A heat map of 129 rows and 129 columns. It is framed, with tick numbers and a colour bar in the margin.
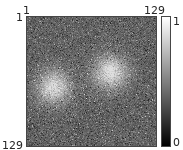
The values are skewed, with a long tail toward high values. No row or column stands out. There are two bumps.
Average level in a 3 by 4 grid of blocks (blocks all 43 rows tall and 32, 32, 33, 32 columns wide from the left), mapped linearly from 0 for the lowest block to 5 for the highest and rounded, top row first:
0 0 1 0
4 2 5 1
0 0 0 0
